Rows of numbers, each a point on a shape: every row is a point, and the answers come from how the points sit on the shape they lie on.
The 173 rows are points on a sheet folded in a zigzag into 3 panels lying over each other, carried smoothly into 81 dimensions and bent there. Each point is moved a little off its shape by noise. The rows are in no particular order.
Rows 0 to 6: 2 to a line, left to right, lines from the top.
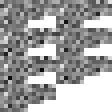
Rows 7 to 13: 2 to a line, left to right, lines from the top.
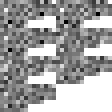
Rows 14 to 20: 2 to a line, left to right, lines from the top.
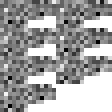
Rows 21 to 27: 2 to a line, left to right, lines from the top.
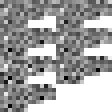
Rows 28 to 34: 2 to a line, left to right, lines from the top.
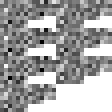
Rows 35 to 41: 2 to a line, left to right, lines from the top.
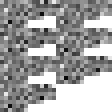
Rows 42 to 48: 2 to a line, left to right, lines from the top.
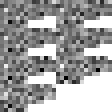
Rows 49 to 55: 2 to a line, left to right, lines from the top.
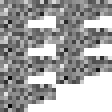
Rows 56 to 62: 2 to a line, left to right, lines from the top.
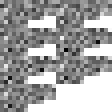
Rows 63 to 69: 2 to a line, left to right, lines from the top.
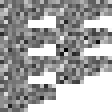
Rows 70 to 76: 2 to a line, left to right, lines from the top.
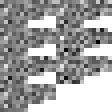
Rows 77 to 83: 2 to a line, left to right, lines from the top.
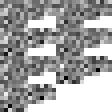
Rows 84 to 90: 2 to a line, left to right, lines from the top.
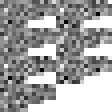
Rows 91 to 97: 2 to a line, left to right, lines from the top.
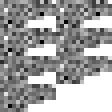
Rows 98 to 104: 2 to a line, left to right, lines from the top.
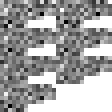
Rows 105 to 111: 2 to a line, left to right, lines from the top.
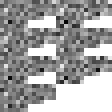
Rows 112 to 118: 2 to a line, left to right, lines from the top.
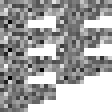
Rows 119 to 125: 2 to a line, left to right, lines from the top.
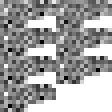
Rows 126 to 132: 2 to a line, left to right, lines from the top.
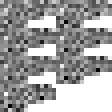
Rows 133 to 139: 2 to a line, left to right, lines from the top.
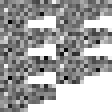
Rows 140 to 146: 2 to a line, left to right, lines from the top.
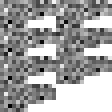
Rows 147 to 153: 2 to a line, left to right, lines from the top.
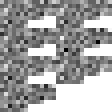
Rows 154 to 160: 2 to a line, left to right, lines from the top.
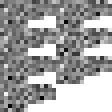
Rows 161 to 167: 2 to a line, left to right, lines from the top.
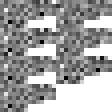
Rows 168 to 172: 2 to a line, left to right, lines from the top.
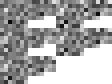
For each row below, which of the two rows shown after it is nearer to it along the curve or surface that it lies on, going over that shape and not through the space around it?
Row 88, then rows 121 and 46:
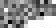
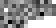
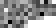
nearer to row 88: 121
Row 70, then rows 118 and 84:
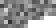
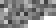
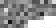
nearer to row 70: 84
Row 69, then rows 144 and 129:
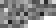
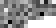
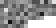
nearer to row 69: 144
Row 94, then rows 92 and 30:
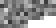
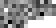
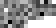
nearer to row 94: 30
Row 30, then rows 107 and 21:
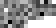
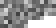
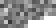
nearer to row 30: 107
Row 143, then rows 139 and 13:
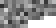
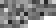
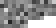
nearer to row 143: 139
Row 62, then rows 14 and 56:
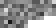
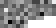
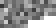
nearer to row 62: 14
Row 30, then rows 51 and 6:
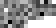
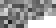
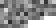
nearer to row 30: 6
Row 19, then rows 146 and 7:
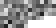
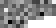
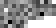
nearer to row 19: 7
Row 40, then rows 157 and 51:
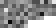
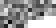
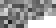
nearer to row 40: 157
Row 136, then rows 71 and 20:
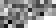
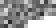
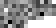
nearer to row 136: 20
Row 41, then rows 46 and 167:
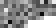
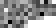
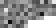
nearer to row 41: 46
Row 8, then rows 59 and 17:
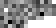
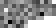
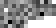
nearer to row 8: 59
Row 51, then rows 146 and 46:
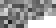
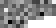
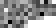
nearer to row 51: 146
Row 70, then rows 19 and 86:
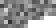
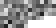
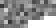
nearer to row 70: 86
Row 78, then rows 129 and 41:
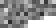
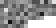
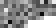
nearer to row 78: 41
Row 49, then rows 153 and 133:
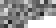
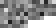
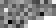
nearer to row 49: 153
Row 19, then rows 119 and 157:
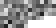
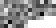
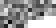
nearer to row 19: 119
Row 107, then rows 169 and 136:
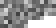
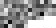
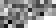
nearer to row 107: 169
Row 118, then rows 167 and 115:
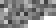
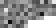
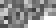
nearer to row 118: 115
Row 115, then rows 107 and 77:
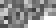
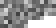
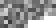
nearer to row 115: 107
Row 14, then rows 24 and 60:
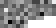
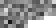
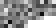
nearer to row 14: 24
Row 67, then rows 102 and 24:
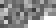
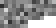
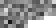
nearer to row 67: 102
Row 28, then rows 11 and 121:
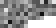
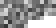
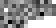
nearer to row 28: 11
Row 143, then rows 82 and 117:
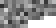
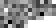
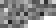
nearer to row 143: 117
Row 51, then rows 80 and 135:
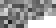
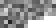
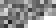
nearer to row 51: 80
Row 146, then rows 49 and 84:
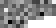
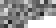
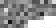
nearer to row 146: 84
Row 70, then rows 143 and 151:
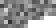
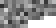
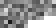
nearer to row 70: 143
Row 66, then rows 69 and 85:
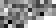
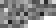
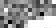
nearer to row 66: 85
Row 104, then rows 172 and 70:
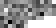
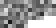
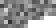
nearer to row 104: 172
